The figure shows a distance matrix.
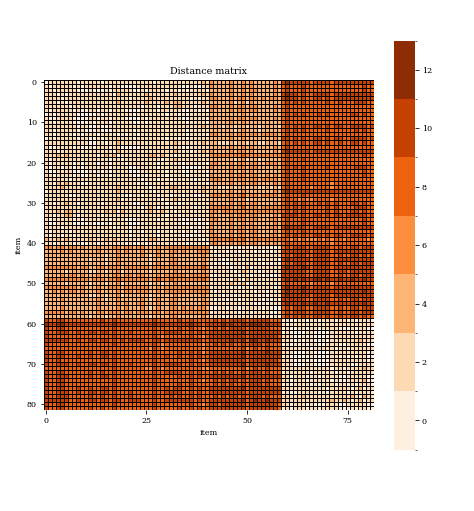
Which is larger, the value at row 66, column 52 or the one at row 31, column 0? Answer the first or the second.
the first
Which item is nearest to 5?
3
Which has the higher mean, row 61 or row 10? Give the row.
61
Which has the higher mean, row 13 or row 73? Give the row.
73
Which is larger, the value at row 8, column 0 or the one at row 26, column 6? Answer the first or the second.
the second
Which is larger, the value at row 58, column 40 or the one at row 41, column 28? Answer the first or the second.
the second
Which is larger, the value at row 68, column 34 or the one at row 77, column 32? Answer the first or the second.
the second
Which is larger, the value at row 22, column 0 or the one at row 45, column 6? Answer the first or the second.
the second
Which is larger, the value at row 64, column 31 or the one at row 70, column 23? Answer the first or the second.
the first
